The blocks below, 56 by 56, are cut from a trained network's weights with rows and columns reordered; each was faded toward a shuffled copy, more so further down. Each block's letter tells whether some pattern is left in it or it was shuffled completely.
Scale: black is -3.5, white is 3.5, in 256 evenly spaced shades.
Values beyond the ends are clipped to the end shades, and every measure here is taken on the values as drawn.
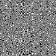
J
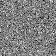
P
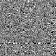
J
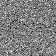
P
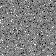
P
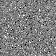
P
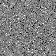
P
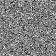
P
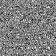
J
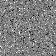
P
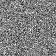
P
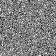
P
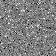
P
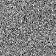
J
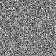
J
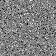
P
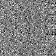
J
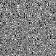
J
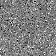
P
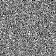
J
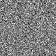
J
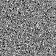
P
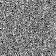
J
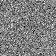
P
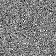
P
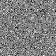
J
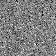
P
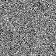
J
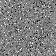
P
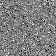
P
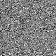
J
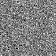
J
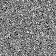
P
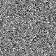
J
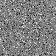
P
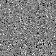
J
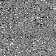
J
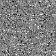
J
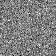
P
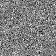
J
